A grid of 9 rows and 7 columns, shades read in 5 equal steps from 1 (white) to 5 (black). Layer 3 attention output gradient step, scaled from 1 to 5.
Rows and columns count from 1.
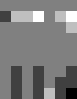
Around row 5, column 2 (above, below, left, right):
3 3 3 3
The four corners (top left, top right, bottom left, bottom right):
3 3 3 5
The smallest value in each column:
3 2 2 1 2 2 1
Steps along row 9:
up down up down up up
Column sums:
28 29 26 28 26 28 28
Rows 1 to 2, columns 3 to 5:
3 3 3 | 2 1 3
